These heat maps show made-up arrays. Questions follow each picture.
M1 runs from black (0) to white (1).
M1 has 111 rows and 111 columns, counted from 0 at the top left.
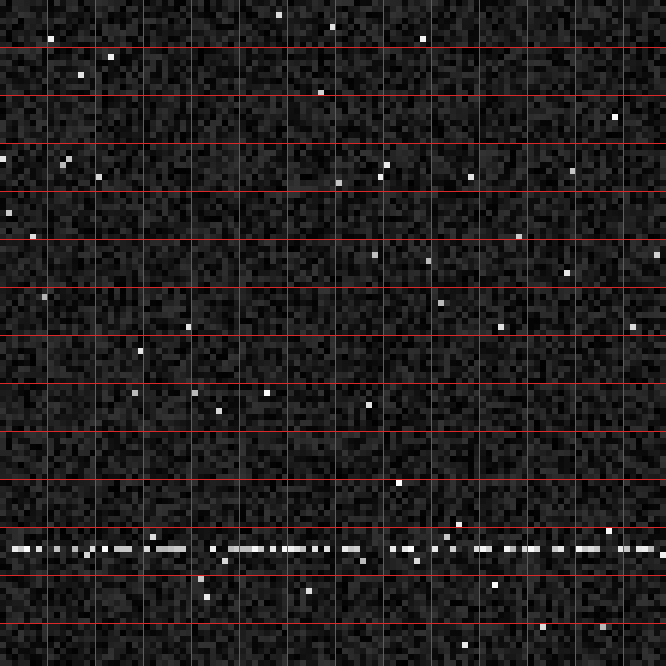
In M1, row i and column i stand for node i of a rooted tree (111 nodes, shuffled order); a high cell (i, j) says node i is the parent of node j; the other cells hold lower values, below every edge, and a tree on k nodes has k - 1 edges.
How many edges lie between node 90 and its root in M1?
2
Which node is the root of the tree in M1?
91
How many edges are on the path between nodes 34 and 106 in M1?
3
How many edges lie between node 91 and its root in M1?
0
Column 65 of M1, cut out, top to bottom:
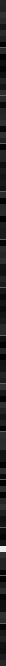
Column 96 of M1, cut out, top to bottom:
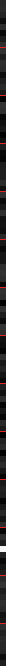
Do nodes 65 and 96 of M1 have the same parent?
yes
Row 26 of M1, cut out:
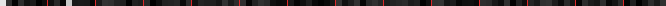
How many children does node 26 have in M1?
2
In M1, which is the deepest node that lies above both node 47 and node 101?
91
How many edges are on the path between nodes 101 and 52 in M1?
3
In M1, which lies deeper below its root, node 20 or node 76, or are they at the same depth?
node 76
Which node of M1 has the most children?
91
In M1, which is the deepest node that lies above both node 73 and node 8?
91
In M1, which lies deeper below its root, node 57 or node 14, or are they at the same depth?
node 14
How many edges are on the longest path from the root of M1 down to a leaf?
2
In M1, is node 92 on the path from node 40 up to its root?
no
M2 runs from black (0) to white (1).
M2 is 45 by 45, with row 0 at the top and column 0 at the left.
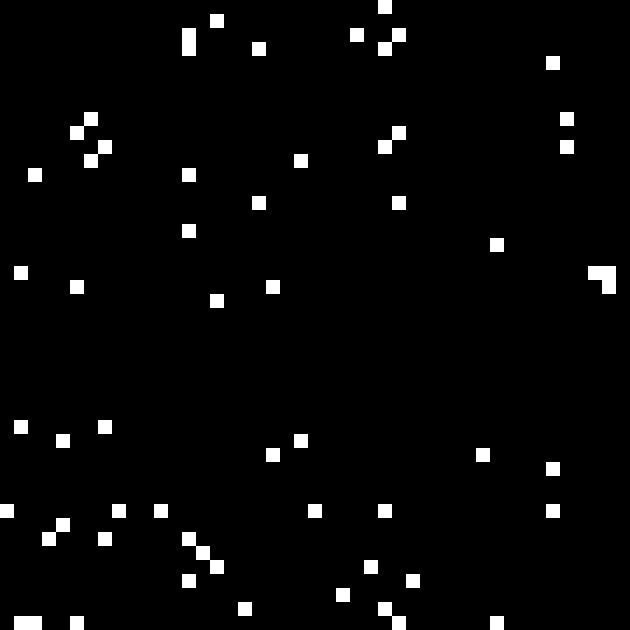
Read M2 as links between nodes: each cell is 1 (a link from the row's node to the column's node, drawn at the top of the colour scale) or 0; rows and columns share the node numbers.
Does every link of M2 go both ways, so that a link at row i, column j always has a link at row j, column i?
no
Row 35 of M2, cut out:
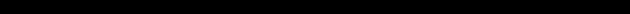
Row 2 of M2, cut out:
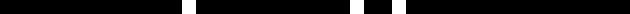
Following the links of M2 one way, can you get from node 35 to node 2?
no
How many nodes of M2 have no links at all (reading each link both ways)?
1
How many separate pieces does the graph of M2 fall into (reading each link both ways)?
2
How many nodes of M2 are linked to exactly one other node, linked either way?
9
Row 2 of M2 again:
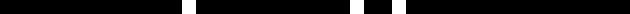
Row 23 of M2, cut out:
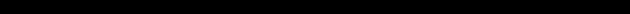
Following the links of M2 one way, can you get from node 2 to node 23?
no
